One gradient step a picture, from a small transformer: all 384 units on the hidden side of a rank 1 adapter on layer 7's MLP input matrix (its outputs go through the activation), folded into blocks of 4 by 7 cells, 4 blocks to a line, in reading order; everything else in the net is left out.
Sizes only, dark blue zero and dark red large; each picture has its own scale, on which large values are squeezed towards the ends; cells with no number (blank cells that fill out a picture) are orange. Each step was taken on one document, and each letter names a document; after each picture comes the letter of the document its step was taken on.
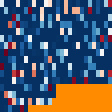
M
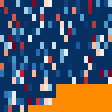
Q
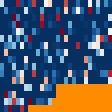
Q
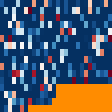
M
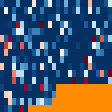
M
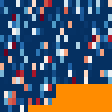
Q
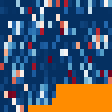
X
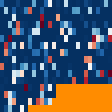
M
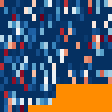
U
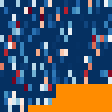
Q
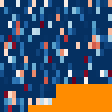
U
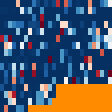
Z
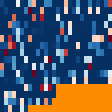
U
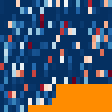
Z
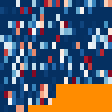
X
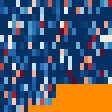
X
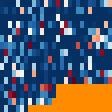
X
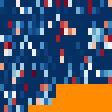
Z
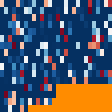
Q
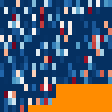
Q
